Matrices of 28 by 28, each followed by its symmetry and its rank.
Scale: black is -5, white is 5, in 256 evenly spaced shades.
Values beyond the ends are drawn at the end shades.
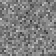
neither, full rank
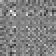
symmetric, rank three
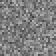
neither, full rank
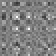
symmetric, rank three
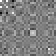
symmetric, rank three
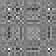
symmetric, rank three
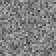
neither, full rank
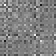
symmetric, rank three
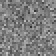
neither, full rank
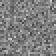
neither, full rank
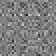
neither, rank five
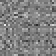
neither, rank five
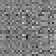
neither, rank five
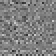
neither, rank five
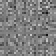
neither, rank five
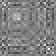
symmetric, rank three
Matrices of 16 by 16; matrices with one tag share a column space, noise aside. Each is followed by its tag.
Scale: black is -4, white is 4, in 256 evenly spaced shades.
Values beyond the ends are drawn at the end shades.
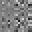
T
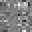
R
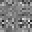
T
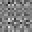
T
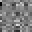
R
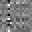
T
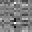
T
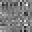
R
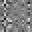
T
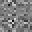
T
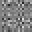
T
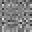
T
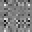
T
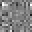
R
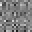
R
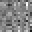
R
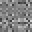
T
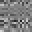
T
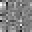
R
